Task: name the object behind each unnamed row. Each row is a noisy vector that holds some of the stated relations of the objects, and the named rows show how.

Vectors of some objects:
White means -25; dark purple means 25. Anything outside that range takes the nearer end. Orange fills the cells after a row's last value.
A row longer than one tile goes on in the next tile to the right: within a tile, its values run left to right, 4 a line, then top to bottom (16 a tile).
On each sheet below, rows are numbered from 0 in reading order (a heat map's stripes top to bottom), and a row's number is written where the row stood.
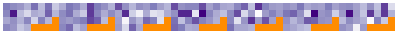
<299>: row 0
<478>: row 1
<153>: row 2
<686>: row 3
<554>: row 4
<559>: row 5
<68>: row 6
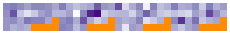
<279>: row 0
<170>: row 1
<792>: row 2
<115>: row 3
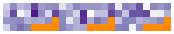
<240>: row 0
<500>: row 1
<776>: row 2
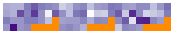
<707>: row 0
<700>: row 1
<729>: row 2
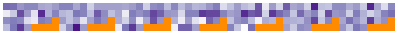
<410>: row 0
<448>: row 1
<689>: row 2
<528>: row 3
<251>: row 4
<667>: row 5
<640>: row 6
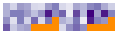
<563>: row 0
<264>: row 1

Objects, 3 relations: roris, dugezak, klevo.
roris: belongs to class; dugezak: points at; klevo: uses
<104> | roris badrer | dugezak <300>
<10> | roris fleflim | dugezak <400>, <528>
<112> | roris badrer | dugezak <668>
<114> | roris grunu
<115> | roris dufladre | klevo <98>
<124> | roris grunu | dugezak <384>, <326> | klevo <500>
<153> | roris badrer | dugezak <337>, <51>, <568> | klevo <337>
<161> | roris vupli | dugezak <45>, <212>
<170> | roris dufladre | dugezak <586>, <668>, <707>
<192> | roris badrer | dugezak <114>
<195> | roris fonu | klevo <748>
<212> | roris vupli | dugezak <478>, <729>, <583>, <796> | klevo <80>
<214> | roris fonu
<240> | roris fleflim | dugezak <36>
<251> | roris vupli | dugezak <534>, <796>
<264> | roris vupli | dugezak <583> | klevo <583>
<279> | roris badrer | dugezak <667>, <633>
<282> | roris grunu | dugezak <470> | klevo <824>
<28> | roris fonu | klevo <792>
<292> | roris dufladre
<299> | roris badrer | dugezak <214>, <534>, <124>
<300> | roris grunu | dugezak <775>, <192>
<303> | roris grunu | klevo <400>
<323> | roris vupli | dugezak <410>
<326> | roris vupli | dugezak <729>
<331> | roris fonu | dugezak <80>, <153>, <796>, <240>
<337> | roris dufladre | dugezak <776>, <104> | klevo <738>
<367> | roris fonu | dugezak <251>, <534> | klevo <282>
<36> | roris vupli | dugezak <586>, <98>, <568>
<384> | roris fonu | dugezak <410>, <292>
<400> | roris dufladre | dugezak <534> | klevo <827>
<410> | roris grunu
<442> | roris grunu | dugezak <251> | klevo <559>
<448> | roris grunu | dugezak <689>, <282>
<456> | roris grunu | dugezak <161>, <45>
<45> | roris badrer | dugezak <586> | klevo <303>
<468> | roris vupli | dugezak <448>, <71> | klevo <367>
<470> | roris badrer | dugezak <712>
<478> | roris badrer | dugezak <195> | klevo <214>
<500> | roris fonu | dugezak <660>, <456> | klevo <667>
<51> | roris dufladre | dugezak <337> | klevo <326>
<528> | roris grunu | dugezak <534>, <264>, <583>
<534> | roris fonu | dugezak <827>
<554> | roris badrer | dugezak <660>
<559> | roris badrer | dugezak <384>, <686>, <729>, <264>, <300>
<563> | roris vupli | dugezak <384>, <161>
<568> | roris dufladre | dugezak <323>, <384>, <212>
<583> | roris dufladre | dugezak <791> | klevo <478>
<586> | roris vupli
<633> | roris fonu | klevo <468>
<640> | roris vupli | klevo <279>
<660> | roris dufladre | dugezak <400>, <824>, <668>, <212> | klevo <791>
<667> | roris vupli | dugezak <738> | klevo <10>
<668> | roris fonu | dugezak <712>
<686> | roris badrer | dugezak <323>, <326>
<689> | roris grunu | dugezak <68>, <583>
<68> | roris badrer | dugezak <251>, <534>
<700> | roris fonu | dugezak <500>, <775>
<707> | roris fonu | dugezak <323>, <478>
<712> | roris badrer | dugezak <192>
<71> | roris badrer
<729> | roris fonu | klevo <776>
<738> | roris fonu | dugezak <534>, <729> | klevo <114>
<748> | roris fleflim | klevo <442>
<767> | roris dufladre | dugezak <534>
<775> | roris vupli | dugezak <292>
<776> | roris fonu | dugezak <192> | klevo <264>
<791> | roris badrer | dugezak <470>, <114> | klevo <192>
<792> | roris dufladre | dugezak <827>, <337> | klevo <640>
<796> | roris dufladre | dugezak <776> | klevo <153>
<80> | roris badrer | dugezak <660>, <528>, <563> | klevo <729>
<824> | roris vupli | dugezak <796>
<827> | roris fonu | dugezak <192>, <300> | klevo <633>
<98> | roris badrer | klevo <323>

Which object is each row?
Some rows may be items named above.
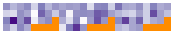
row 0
<292>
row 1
<689>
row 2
<115>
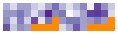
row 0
<563>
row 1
<583>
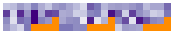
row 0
<212>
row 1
<36>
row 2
<729>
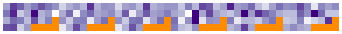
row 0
<712>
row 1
<10>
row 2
<10>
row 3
<660>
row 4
<124>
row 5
<300>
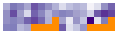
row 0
<478>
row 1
<161>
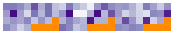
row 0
<299>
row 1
<45>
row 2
<586>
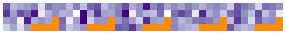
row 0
<738>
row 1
<660>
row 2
<470>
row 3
<559>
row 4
<192>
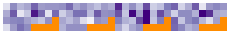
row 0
<240>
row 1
<442>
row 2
<326>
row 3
<568>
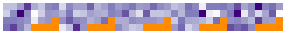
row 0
<384>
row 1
<748>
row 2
<104>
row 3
<827>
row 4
<470>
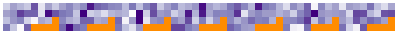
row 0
<251>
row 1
<668>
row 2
<660>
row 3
<323>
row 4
<112>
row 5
<796>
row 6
<824>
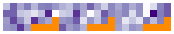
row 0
<791>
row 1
<775>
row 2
<456>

